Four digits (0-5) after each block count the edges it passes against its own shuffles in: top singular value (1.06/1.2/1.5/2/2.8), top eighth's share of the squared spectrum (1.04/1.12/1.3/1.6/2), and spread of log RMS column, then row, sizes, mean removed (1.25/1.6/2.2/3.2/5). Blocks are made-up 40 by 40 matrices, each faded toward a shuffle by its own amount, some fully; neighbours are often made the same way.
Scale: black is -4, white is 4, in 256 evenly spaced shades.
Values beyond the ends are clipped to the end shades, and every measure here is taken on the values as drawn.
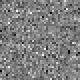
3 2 0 0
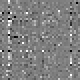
3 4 2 1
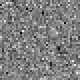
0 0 0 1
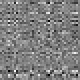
4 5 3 3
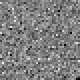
0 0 0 0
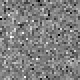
0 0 0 0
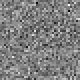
3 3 1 1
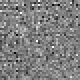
3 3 1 1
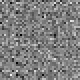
3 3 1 1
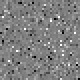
1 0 0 0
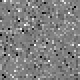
0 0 0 0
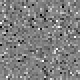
2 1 0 0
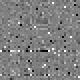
3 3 0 1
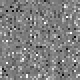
1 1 0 0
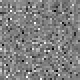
3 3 0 1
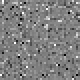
2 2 1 0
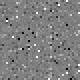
0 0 0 0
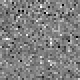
0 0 0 1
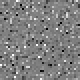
0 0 0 0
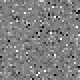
0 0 0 0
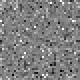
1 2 0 0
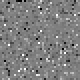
0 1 0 0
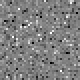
1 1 0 0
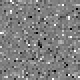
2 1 0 0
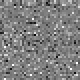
3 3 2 1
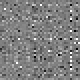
4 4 2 2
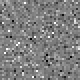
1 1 0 0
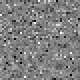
2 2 0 0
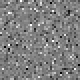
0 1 0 0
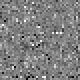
3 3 0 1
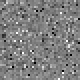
2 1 0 0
